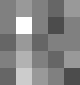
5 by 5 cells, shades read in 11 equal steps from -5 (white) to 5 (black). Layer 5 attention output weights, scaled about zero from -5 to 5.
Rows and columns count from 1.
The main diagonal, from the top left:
0 -5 1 1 2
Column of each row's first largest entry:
4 4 1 4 5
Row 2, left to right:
0 -5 0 2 0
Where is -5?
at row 2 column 2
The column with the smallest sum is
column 2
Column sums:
2 -12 0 4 0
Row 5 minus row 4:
1 -1 -1 -1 3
